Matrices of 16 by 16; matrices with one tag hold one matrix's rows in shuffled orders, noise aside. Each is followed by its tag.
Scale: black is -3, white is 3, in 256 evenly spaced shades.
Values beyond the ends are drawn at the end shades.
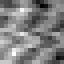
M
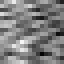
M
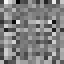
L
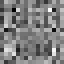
L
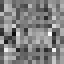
L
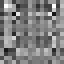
L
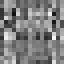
L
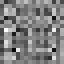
L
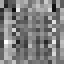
L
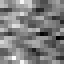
M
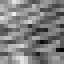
M
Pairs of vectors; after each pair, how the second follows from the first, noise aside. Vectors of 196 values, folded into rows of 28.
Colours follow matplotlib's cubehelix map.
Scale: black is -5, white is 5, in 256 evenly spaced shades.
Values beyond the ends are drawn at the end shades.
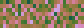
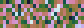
scaled up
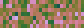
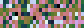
scaled up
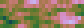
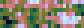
scaled up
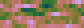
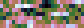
scaled up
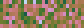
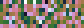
scaled up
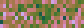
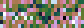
scaled up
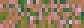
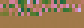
partly zeroed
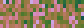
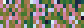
scaled up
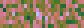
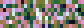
scaled up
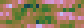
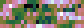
scaled up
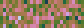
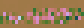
partly zeroed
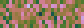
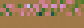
partly zeroed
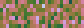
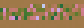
partly zeroed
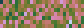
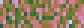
sign-scrambled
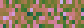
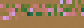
partly zeroed
